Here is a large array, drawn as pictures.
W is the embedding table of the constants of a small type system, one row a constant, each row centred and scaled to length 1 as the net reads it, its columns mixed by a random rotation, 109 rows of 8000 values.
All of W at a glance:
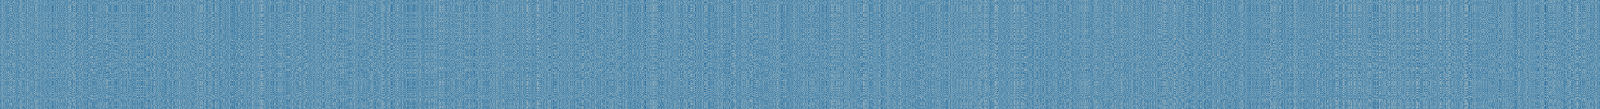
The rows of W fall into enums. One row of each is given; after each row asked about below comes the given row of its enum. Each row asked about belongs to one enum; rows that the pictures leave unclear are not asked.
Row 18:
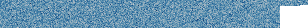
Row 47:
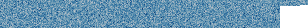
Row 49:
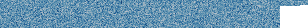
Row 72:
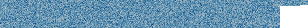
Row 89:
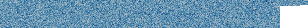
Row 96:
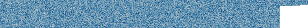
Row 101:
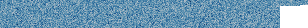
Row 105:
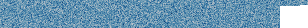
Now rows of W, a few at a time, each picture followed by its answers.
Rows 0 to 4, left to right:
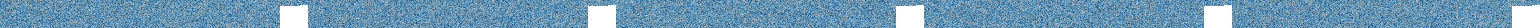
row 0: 18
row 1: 101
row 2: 89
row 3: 105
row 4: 101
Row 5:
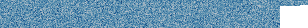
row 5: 49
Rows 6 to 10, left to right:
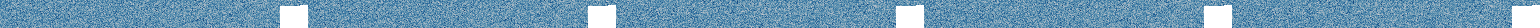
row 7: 18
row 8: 49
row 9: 18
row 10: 49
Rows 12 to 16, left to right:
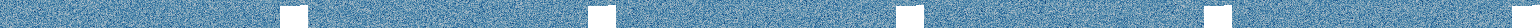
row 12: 47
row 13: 105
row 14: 101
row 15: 49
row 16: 101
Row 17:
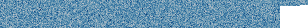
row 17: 47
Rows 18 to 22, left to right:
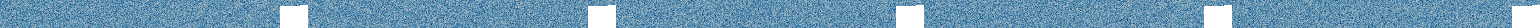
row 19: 105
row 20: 47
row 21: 18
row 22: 101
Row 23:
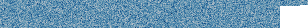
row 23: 105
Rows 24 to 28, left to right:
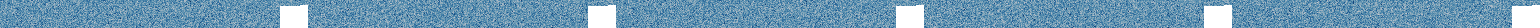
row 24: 101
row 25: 47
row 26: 101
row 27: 47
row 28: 49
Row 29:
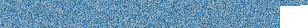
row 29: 105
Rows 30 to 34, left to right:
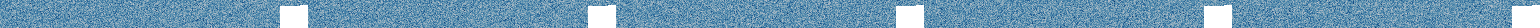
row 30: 18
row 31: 18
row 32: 105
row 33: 101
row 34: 49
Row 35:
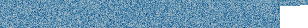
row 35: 47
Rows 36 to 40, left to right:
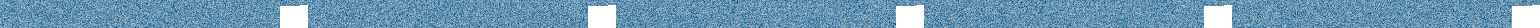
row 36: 105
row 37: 47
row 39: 49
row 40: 96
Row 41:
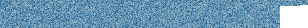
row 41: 18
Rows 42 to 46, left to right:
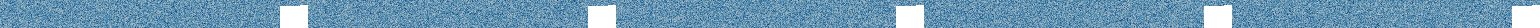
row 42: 105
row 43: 89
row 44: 72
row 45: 18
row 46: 49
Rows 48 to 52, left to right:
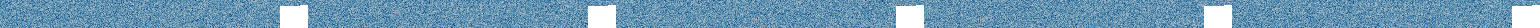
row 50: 89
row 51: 72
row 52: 49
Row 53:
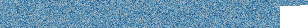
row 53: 89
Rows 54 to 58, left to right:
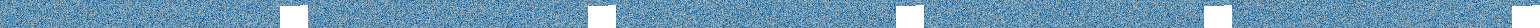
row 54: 101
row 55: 101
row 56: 47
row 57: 47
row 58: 18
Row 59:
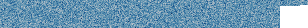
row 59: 105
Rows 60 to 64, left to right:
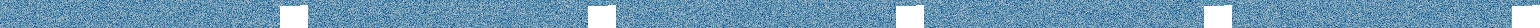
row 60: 72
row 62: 47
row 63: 89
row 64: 96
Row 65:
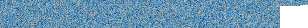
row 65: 101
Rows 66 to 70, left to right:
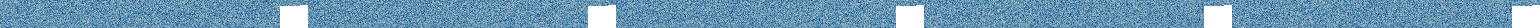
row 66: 89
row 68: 18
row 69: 47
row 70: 47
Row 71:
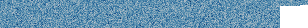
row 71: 101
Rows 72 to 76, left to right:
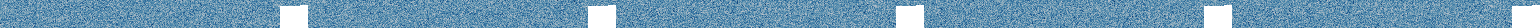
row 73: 89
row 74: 49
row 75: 101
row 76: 49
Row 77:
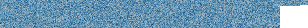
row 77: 72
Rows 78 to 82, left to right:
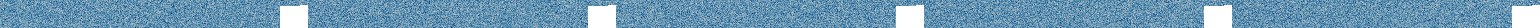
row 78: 105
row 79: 49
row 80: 96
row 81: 18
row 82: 18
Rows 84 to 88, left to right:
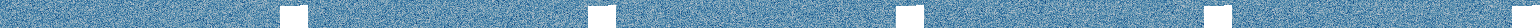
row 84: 18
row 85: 101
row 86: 96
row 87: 49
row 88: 49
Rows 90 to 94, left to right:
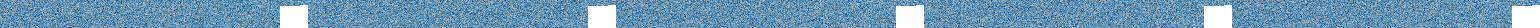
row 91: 89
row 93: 72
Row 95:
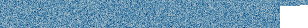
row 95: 47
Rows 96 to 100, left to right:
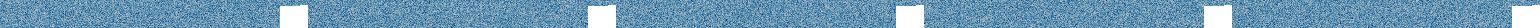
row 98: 47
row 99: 72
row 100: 101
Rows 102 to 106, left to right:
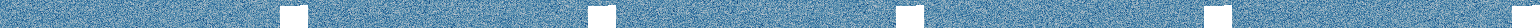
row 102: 18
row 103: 49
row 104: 49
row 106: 18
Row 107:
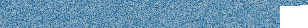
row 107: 18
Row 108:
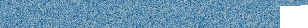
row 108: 101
